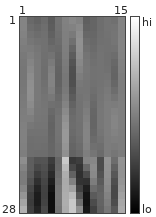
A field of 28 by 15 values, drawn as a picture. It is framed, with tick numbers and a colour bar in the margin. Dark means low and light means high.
Values change most from cell to cell in the bottom middle. A horizontal seam about 70% of the way down splits the table, and the top part is calmer. The ninth with the lowest average is the bottom left. Neither half mirrors the other. Streaks run downward.
